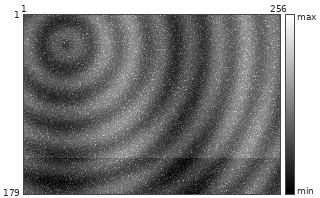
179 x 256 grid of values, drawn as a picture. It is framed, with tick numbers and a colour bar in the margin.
Stripes running up and down repeat 2 times from left to right. The histogram is bell-shaped. The top part is higher, up to a seam about 80% of the way down. Rings spread out from the top left.
